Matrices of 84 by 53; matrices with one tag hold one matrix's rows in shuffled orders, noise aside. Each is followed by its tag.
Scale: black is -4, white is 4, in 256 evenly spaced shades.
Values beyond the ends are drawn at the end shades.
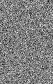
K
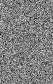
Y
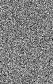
Y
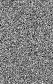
Y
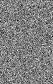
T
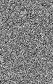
Y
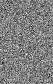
K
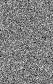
Y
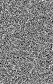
T
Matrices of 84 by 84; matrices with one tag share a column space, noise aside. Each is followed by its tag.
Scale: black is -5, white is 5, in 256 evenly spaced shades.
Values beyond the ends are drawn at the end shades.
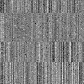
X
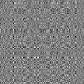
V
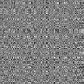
V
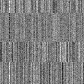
X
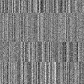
X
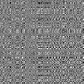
V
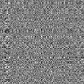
V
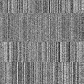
X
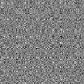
V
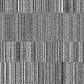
X
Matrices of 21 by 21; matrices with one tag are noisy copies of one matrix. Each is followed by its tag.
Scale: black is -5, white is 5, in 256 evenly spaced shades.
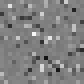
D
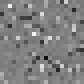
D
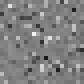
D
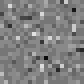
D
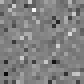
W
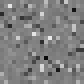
D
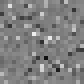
D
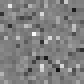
D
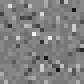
D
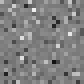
W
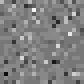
W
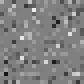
W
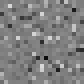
D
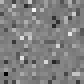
W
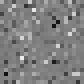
W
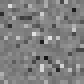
D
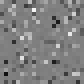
W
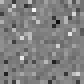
W
